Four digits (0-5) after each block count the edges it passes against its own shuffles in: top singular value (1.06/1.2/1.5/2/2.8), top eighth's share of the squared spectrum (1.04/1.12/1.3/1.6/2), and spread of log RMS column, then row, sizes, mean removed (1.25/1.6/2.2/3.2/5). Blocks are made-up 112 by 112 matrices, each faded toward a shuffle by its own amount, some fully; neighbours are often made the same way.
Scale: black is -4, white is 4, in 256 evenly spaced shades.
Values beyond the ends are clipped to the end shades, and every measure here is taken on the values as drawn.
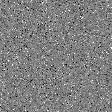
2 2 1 0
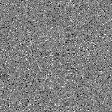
3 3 1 1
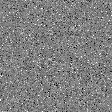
2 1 0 0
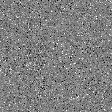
3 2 1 0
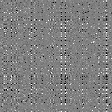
5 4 3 3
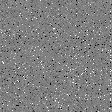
3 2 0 0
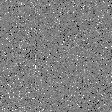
2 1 0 0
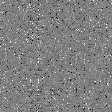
4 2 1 0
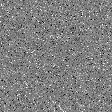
2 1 0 0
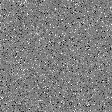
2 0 0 0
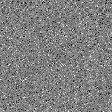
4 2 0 1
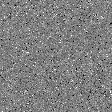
0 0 0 0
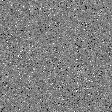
0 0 1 0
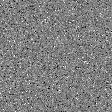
2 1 0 0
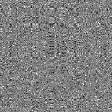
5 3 2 2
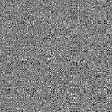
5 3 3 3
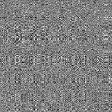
5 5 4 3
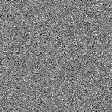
3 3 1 1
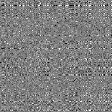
5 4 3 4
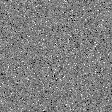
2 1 0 0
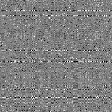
5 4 2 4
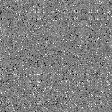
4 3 1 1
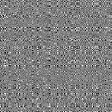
5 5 3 4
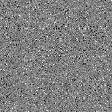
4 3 1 2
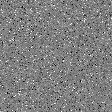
0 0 0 0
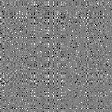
5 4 3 2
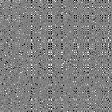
5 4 3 3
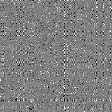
5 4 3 2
